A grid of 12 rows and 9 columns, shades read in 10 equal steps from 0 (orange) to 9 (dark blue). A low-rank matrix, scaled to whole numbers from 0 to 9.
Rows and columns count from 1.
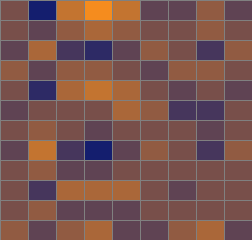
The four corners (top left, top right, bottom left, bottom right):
5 6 4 6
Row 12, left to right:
4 6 4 3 6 6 4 3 6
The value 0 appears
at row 1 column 4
